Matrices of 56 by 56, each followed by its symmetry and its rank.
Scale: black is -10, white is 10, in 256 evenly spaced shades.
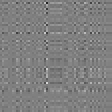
neither, rank two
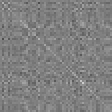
symmetric, rank five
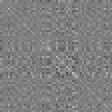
symmetric, rank three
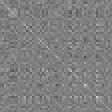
symmetric, rank five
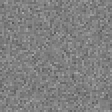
antisymmetric, full rank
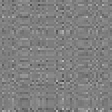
neither, rank three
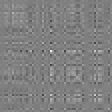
symmetric, rank three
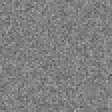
antisymmetric, full rank
